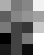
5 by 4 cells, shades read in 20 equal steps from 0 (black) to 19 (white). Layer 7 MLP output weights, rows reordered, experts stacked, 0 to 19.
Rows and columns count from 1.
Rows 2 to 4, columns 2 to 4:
10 11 12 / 5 4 15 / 5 9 19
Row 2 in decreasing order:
12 11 10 7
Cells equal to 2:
1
